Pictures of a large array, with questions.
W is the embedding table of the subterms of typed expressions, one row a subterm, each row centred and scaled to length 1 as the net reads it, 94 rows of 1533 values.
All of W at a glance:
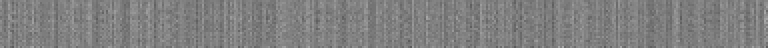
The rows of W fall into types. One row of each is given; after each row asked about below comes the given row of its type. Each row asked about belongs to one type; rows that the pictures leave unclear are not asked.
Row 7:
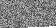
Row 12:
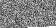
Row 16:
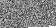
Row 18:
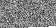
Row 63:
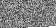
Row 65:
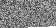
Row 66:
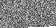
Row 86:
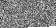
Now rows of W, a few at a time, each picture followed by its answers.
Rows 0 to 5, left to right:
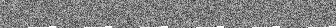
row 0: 86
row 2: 12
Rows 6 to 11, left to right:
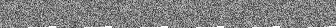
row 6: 63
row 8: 66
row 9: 66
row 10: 18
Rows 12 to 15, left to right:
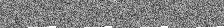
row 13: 65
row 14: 16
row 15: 66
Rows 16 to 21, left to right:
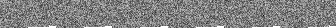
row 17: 65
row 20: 63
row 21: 66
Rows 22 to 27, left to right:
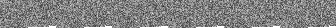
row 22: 16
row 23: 66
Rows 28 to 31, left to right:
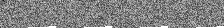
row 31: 18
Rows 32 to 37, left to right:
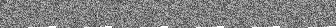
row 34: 63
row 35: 12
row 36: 12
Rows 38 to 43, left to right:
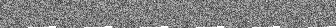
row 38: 12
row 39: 65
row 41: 7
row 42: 66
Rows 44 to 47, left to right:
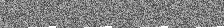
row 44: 66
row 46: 16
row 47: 12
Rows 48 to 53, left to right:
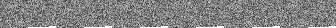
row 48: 63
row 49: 16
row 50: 63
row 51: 7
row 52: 18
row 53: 86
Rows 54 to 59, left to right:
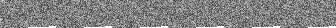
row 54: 16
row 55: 65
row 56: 7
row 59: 12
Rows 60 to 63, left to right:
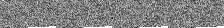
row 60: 7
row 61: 16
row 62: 63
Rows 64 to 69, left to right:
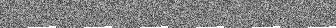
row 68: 86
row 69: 65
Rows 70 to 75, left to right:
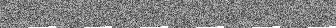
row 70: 18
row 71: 66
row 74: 18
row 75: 63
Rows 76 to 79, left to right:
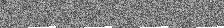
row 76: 86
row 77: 18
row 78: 12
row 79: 66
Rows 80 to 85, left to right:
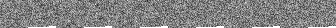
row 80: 16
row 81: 12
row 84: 66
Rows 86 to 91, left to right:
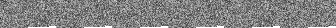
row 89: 16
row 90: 86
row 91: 65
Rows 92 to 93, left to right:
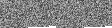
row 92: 16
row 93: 16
